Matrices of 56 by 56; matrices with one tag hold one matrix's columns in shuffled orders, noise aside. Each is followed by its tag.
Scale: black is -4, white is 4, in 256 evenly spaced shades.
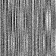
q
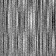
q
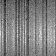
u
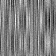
q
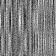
q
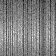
u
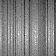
u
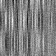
q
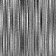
q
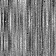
q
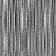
q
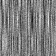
q
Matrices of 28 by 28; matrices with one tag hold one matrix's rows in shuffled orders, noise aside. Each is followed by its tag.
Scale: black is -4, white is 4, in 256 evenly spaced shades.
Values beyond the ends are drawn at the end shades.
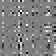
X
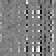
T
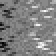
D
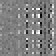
T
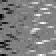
D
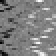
D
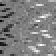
D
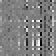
T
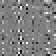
X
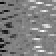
D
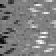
D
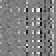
T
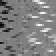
D
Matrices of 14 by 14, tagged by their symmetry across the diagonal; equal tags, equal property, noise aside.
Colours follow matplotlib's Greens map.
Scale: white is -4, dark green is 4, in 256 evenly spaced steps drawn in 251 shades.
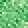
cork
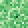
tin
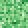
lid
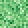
lid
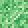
tin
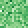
lid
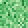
cork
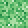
cork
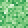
tin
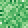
tin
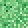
tin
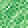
tin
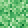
cork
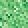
lid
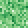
cork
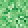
lid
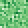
lid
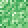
tin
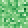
cork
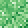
tin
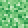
lid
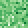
lid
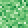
cork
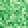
lid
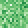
cork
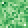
tin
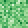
cork
